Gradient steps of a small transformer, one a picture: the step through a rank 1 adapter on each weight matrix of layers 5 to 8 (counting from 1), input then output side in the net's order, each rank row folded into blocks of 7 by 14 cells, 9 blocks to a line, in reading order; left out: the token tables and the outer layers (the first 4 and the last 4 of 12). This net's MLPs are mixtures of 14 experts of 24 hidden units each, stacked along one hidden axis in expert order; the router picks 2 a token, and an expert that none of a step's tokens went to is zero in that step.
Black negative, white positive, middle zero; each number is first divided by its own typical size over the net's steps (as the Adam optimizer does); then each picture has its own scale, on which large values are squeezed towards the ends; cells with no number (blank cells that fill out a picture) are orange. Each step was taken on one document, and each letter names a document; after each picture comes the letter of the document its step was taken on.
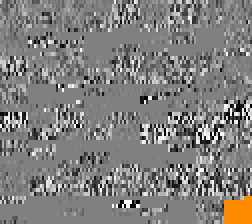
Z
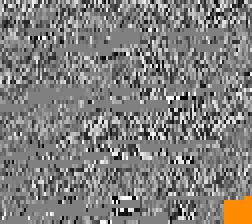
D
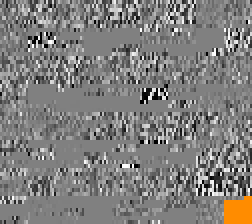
Z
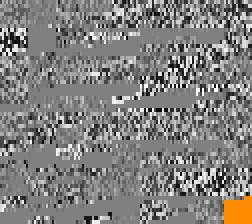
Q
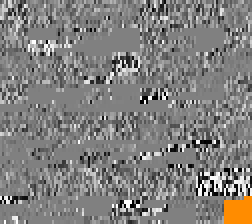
Z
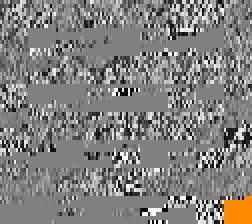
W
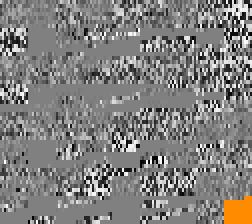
Q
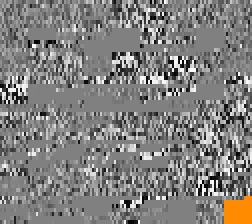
D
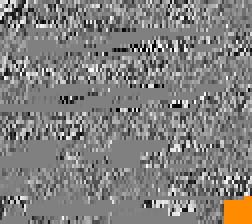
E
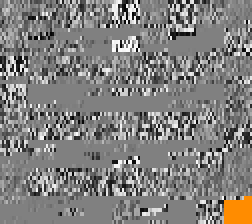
W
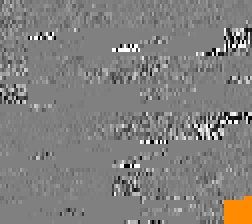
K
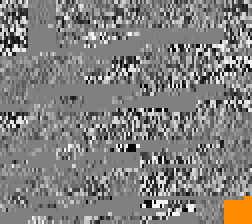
Q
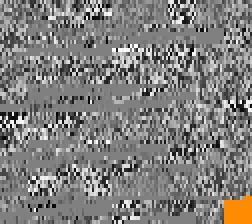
Q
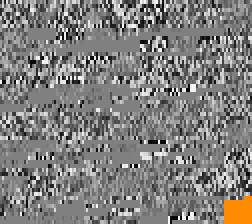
D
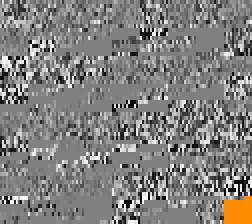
D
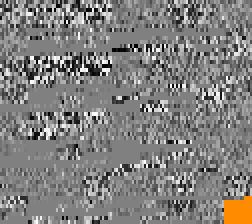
E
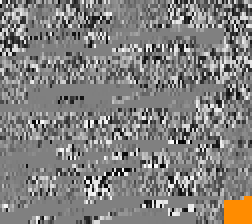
Q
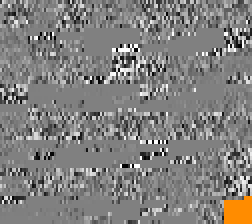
K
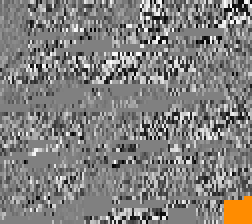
D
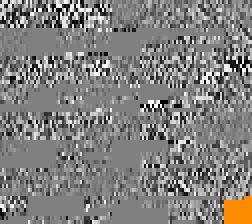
E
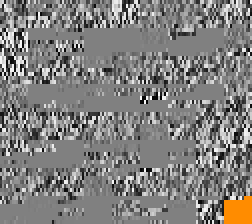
W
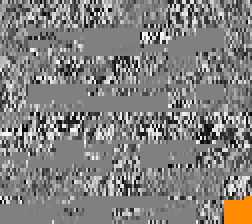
W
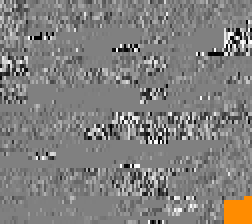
K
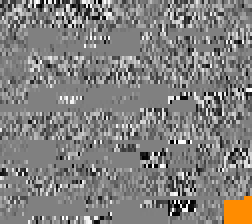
E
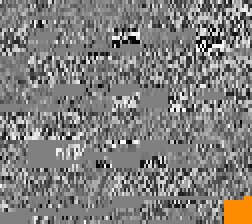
Q
